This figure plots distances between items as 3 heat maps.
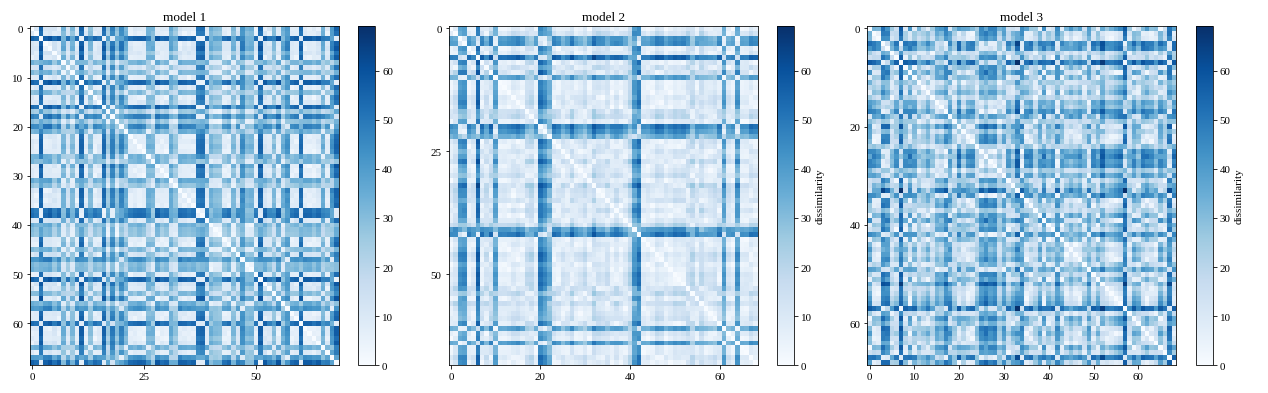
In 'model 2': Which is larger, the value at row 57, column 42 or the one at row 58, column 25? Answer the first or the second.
the first
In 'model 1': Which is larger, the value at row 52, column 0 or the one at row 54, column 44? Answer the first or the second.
the second
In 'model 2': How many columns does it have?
69
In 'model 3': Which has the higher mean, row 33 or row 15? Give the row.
33
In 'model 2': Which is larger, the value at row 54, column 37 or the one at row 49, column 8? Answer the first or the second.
the first
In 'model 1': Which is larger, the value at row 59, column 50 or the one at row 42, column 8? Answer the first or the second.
the second
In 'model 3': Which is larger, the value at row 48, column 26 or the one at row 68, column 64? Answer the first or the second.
the first
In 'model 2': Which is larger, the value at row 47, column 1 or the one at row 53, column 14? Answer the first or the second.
the first
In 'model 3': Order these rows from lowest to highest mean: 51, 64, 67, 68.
64, 51, 68, 67
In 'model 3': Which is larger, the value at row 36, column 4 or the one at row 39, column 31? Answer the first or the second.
the first
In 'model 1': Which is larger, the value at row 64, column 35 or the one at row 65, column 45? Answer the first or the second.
the second
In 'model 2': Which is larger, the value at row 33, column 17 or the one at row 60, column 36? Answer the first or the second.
the first
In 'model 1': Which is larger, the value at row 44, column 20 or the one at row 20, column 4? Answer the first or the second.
the second
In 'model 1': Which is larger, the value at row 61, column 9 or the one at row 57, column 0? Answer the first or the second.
the second
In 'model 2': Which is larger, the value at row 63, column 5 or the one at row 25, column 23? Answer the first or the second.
the second
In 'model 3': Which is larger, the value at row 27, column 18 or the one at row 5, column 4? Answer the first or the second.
the first
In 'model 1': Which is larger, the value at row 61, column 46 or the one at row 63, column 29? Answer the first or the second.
the first
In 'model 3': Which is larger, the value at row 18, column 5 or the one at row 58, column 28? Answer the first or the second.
the second
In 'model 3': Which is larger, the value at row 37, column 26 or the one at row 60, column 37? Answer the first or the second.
the first
